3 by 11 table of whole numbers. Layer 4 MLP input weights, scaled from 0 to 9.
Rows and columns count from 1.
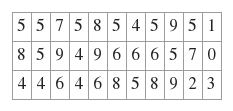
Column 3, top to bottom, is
7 9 6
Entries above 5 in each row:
3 7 5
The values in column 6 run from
5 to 8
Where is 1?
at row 1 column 11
